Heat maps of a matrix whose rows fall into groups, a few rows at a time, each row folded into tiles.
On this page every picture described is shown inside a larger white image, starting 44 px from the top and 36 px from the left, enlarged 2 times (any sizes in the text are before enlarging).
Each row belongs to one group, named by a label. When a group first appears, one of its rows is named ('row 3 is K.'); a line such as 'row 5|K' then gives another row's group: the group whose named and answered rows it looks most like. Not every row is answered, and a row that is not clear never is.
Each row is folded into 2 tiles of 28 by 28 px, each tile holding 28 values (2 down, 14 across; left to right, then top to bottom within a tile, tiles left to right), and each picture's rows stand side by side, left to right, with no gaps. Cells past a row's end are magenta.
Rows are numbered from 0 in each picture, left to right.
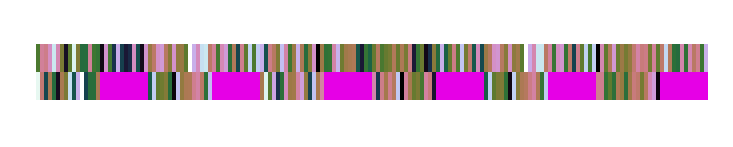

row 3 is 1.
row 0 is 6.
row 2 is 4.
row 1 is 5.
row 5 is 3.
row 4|5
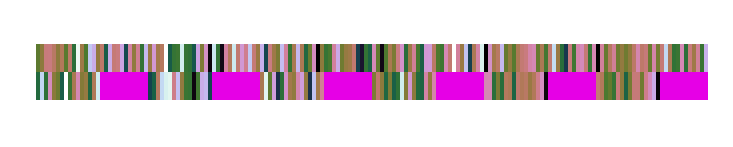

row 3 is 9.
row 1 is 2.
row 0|5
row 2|4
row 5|3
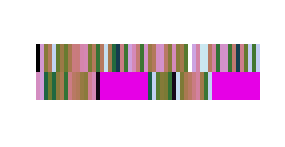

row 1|5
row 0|3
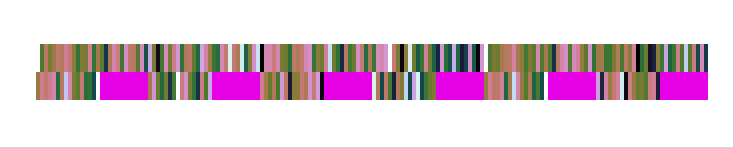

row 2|3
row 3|6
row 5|1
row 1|9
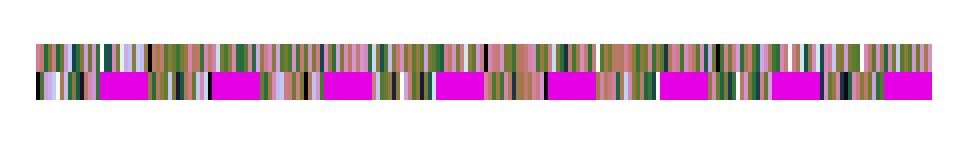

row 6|9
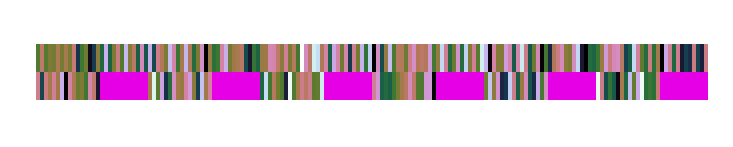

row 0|1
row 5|6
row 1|4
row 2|5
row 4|4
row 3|3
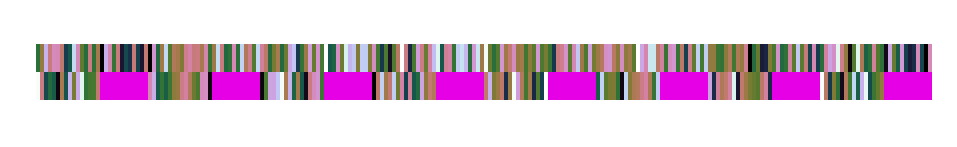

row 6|1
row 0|6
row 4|9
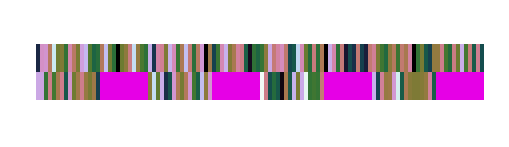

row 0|3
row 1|4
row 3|1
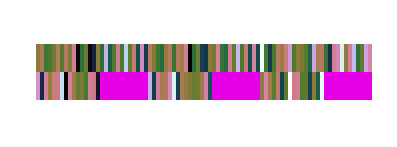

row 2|9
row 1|1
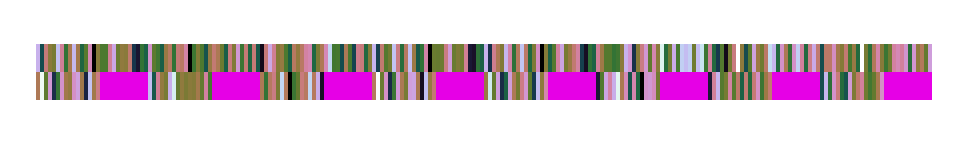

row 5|2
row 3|4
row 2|3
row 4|4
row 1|1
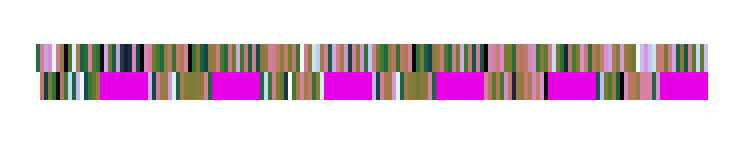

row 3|1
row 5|5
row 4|3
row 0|6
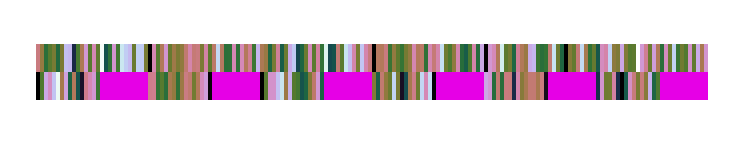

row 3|3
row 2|2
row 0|2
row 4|3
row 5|5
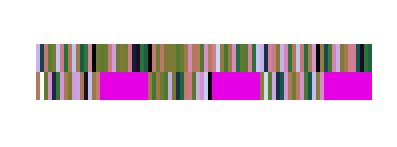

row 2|4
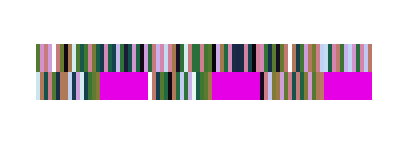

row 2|2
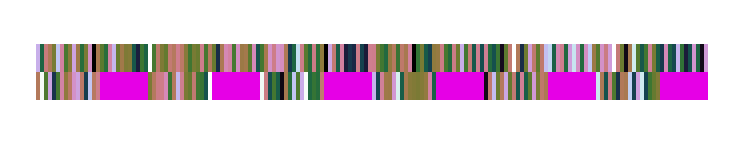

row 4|2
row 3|1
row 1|9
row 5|6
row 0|4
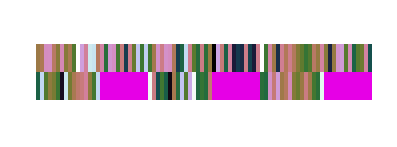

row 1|6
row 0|5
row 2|9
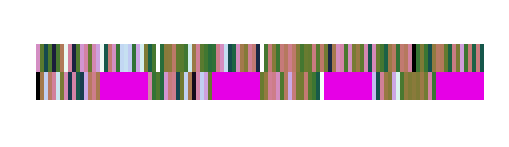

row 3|1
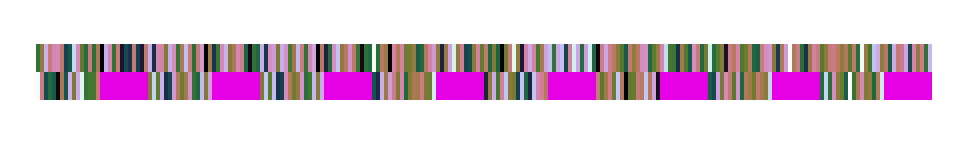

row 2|4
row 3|9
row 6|9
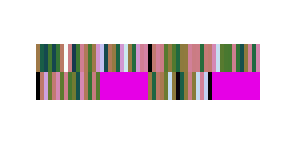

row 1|3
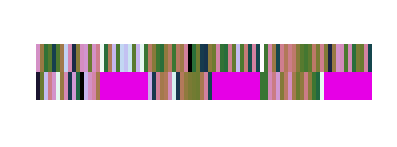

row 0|2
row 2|9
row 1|1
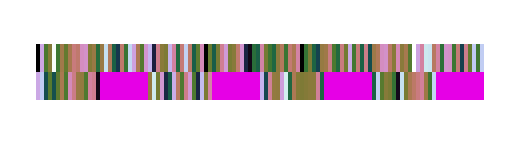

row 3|5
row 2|1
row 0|3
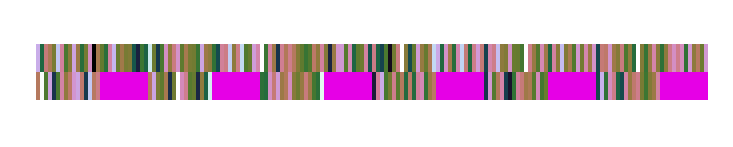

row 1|9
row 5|5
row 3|2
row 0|4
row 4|5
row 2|9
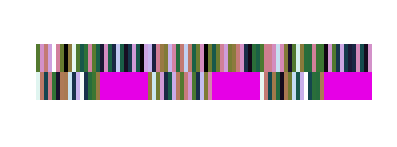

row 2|6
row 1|4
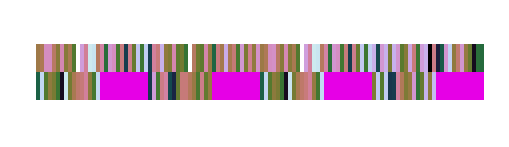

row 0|5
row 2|5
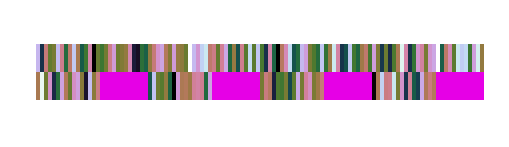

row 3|2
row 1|5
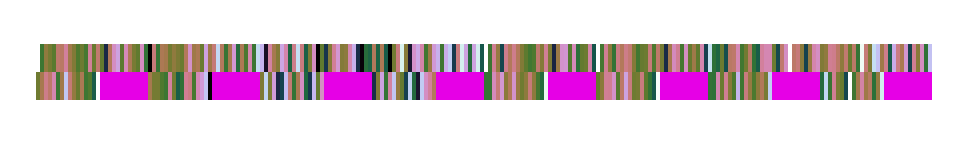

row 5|9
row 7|5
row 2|4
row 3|2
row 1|3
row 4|9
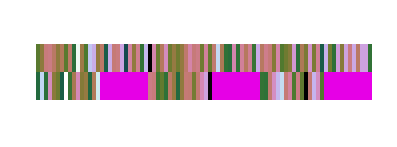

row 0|5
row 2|2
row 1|3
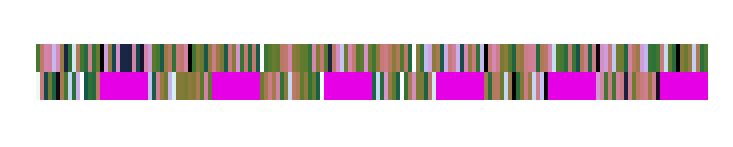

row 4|3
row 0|6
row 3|5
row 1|1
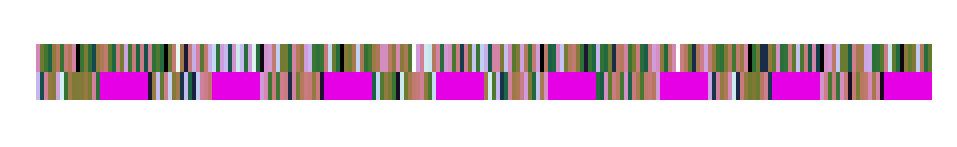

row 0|1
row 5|9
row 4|4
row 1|2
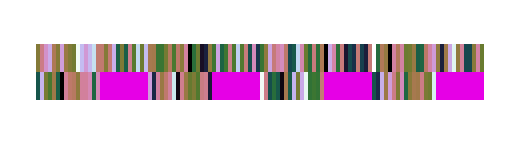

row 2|6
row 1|1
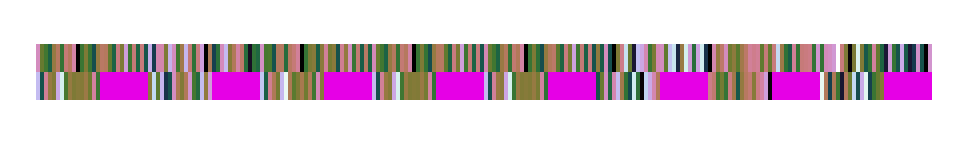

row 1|4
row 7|6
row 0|1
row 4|1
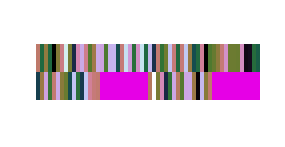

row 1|4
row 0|2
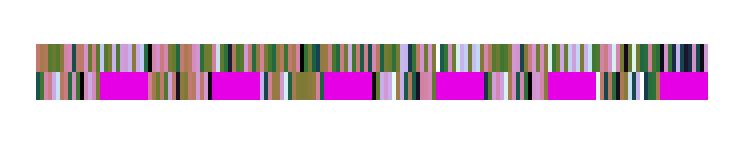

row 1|3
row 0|2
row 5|6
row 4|2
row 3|2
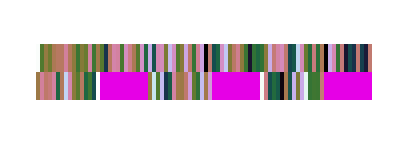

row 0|9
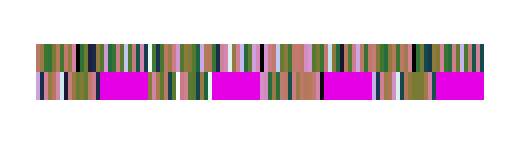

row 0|1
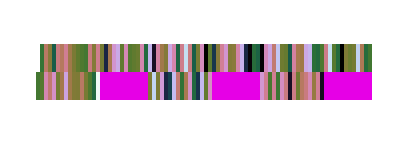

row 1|4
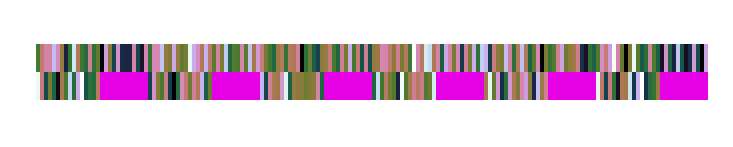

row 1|5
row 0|6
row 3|5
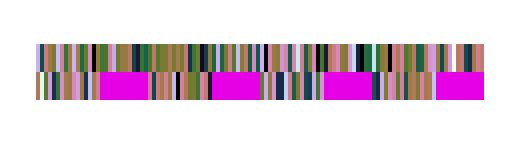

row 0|4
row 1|1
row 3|9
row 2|4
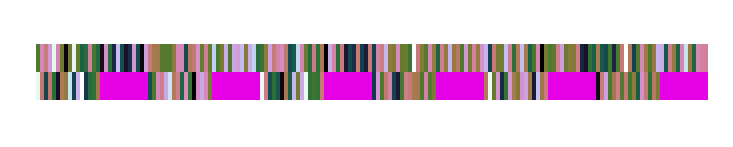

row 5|2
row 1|2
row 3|5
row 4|4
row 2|6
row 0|6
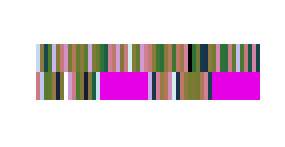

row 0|9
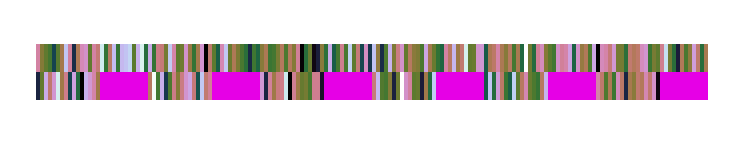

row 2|1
